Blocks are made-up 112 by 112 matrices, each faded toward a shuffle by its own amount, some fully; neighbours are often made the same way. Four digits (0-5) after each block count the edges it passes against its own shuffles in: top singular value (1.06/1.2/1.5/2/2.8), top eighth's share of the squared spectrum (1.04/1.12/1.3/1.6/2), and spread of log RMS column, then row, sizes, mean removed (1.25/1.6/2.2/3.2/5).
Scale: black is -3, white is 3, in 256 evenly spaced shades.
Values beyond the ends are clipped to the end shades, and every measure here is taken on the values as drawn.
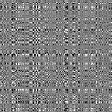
5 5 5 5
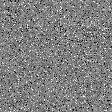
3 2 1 0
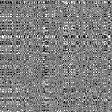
5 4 4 4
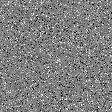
0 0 0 0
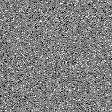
3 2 0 1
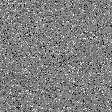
2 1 0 0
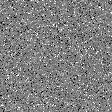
2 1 0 0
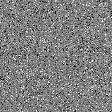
3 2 0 0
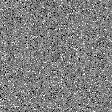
3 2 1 1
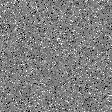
0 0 0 0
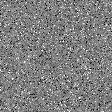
2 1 0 0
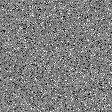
0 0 0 0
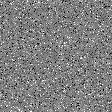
1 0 0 0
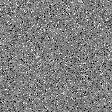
2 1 0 0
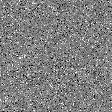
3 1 0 0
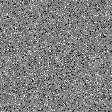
3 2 1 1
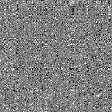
4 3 2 2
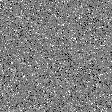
0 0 0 0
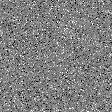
2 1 0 0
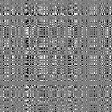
5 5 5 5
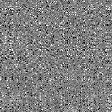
4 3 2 2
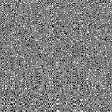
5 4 2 3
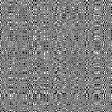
5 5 4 4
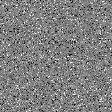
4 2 1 1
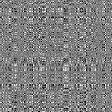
5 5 4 4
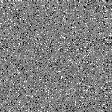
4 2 1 1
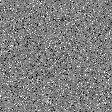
1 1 0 0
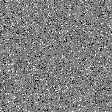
3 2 0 0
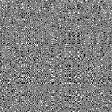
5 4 3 3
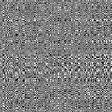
5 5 4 4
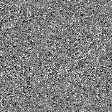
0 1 2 2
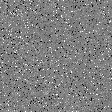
0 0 0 0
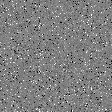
1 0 0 0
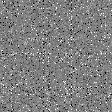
1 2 2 1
